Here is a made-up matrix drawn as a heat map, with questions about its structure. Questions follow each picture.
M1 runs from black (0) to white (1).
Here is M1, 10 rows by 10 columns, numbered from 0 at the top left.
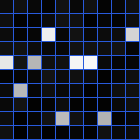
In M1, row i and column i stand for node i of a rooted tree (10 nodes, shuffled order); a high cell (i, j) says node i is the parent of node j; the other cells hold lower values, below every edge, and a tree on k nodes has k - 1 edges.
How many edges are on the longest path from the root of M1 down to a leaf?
3
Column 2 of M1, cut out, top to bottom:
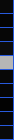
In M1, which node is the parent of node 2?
4
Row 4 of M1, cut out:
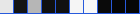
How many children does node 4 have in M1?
4
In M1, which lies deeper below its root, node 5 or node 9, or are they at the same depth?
node 9
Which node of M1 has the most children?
4
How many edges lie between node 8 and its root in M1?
0
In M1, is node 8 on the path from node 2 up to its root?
yes
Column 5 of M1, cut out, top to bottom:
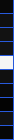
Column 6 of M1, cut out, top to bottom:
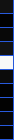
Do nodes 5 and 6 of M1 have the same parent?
yes
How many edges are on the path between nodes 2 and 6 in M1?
2
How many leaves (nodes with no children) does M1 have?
6
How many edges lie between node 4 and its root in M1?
1
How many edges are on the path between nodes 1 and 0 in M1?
3
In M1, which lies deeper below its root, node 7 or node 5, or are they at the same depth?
node 5
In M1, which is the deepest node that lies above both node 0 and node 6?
4
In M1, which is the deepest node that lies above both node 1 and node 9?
4
